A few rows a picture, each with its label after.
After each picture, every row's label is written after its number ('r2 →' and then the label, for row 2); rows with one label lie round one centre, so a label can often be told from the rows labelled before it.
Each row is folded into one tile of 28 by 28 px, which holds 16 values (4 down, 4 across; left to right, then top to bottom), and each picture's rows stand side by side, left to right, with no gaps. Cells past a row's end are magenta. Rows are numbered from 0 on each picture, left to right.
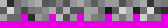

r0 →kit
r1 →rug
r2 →kit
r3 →kit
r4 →kit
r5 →kit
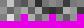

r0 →rug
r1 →kit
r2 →kit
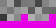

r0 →rug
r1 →kit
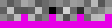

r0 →kit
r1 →kit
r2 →kit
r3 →rug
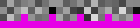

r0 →rug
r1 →kit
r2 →kit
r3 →rug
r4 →kit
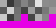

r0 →kit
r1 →rug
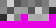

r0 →rug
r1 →kit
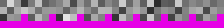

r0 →rug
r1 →rug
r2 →rug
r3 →rug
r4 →rug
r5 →rug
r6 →rug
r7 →rug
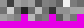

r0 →kit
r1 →kit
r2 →rug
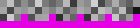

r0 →rug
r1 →rug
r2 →rug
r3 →rug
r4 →kit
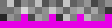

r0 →rug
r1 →rug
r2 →rug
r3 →kit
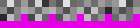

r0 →rug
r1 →rug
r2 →rug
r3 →kit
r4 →rug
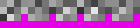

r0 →rug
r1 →kit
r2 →kit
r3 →kit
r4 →kit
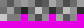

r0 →kit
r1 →kit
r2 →kit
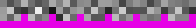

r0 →kit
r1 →kit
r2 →rug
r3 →kit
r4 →kit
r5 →kit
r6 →kit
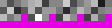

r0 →kit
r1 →rug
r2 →rug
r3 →rug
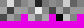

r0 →rug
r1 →kit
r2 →rug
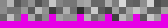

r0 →rug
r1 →kit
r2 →kit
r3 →kit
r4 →rug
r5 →rug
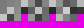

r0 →kit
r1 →kit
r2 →kit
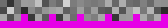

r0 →kit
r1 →rug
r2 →rug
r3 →kit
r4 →rug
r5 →kit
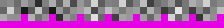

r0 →kit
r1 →kit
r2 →rug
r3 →rug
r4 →rug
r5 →kit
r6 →kit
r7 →rug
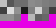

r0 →kit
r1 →kit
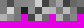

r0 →kit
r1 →rug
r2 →kit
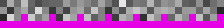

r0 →rug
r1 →kit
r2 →rug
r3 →kit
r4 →rug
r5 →rug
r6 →rug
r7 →kit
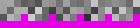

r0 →rug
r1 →kit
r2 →rug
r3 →rug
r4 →kit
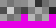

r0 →kit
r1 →kit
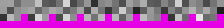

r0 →rug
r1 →rug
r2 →rug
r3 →kit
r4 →kit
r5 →kit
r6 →rug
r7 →kit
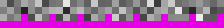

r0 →kit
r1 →rug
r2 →rug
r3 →rug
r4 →kit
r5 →rug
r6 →kit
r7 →kit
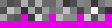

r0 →kit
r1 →rug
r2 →kit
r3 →kit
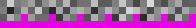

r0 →rug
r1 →kit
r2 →rug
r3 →rug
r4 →rug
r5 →rug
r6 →rug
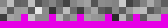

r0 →rug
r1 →kit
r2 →kit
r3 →kit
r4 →rug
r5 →rug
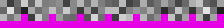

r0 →kit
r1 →rug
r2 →kit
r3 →rug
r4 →rug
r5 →kit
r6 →kit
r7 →kit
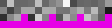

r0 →rug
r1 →rug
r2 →rug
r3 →kit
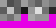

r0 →kit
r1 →kit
